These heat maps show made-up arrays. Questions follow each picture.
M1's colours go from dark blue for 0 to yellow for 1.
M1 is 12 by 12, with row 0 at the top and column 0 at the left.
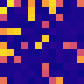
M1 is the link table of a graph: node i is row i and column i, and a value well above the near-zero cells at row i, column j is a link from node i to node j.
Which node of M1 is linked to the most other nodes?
node 0
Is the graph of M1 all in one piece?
yes
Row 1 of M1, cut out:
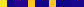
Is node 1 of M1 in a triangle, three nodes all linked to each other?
yes
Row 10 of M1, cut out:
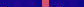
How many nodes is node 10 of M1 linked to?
1
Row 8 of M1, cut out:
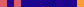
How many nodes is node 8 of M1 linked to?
3
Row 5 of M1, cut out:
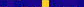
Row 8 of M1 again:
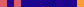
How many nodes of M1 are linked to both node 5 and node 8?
0
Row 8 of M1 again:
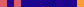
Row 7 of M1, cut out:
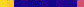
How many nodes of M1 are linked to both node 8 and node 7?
2
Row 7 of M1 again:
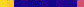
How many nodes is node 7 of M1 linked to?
3
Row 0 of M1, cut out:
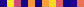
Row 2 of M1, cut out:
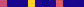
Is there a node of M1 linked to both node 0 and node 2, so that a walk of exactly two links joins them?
yes
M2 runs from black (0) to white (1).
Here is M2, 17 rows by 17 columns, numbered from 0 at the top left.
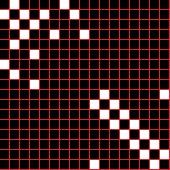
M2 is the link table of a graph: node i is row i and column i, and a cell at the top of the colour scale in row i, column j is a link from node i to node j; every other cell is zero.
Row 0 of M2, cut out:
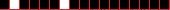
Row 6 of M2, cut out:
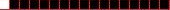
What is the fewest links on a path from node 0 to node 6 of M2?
1
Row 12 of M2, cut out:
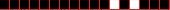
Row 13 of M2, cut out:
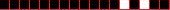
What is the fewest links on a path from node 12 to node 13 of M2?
1
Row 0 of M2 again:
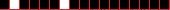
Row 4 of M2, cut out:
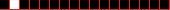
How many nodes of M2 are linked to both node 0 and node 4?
1
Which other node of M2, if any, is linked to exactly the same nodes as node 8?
node 5
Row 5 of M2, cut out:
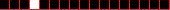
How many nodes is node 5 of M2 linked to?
1
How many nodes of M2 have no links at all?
0
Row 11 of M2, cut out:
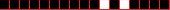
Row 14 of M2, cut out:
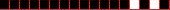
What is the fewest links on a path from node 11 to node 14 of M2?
3
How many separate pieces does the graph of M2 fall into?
2
